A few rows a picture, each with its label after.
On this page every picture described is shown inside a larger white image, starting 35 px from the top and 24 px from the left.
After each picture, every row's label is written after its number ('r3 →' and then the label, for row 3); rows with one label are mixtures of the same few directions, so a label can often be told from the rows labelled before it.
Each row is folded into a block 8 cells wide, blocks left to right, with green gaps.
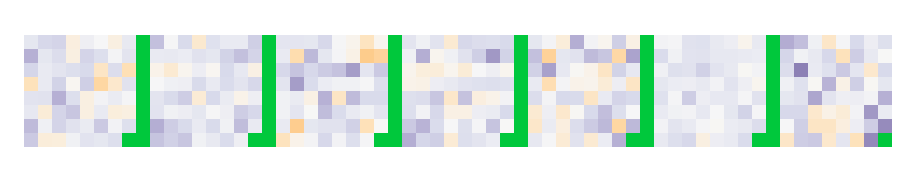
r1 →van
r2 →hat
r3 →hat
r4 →hat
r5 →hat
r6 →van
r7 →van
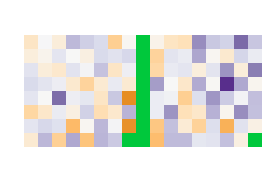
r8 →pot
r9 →van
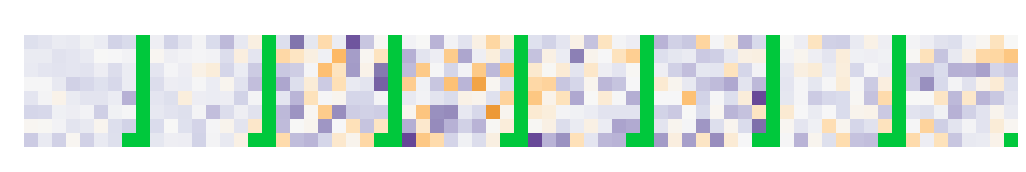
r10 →pot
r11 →van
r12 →van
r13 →van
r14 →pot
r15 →pot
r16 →pot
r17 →hat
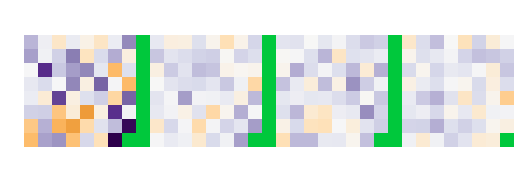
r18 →van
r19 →van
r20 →van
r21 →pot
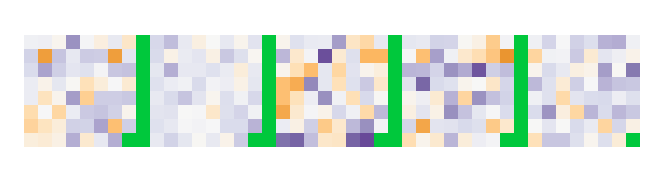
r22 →hat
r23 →van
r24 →pot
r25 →hat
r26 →van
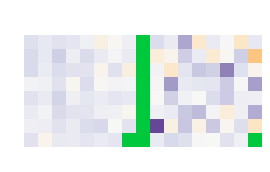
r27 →van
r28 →hat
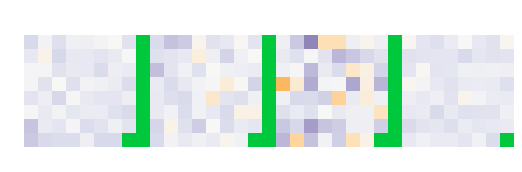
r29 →hat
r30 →van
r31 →pot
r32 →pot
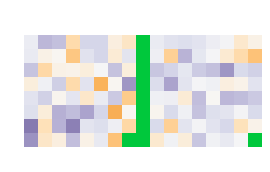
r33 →van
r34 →hat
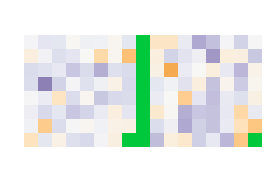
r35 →hat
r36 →van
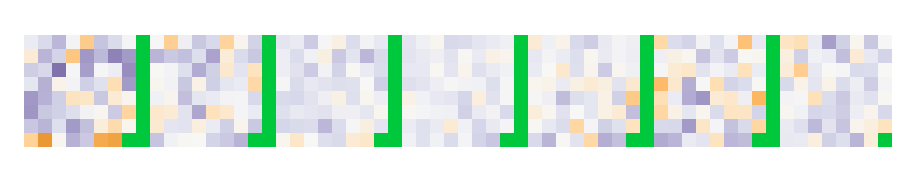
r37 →pot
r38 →van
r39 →pot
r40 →pot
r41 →pot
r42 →pot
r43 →van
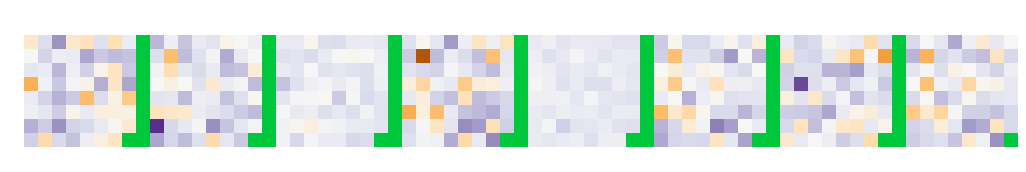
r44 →pot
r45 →hat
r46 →pot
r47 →hat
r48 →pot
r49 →hat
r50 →hat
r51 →hat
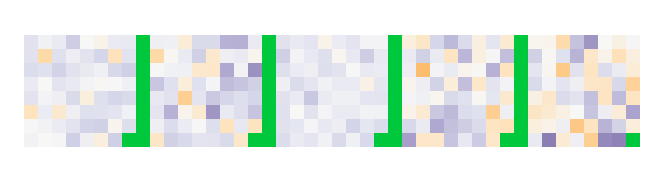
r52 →hat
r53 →van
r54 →van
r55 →van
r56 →pot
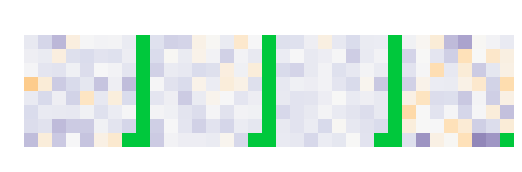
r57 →pot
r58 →van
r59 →van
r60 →pot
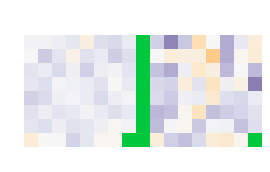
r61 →pot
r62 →van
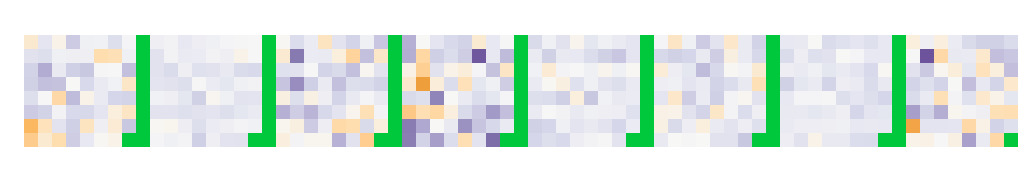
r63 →hat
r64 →hat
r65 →hat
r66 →hat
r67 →hat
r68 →van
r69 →pot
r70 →hat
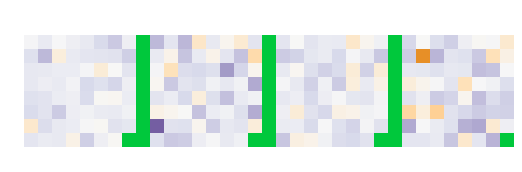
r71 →hat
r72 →hat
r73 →van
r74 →hat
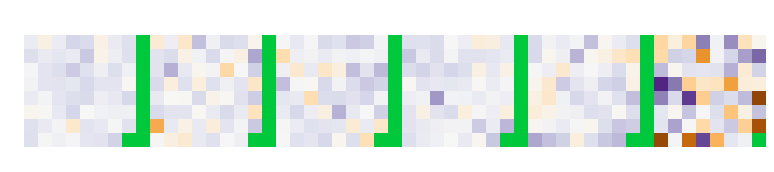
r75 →van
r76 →hat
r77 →van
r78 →van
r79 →pot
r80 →pot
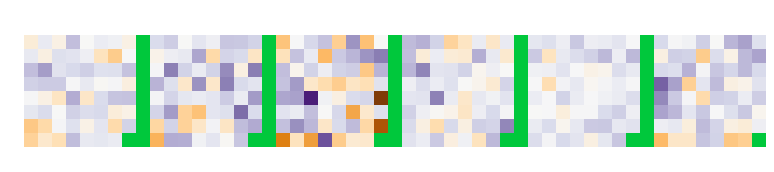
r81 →hat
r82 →van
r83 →pot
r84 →van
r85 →hat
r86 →pot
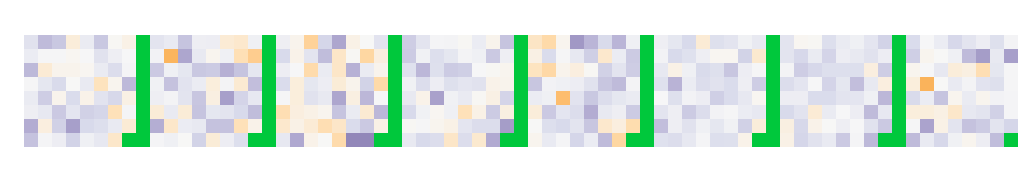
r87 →van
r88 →hat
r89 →pot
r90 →van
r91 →van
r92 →hat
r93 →van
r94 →hat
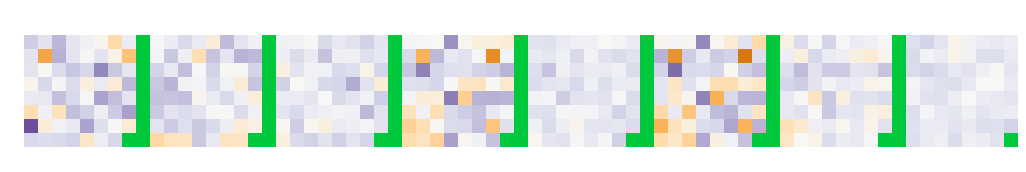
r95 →hat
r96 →pot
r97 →van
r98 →hat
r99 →van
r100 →hat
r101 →hat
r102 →van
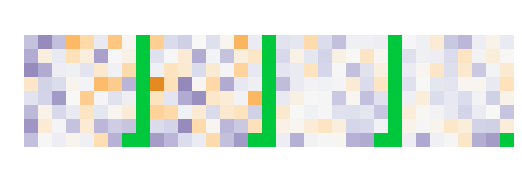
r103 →van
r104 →pot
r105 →pot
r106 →pot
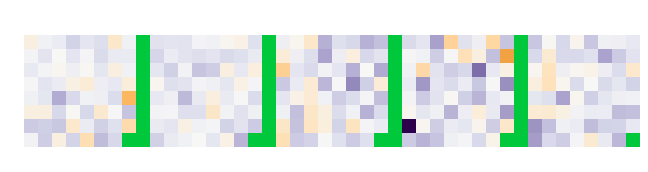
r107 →pot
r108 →van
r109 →van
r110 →hat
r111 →hat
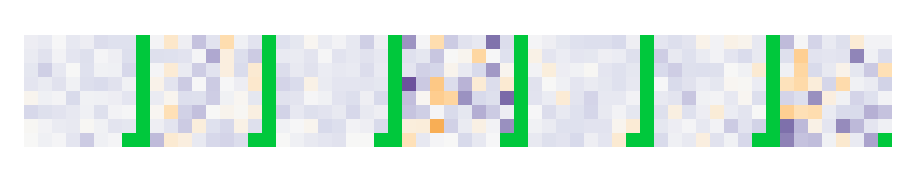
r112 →hat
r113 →van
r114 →pot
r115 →pot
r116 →van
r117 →van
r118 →hat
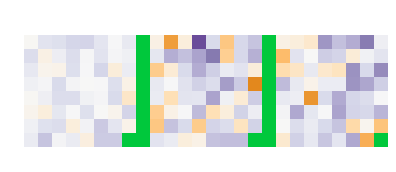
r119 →pot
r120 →van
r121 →van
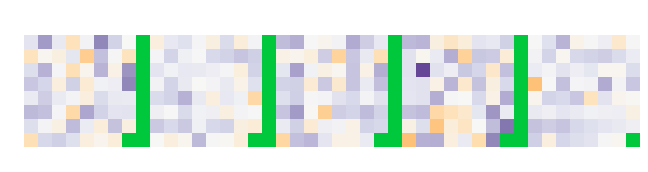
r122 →van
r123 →pot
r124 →van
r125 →van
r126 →pot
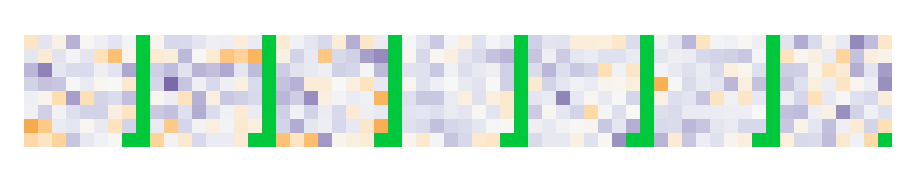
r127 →hat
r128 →hat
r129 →pot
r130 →pot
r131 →van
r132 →pot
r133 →van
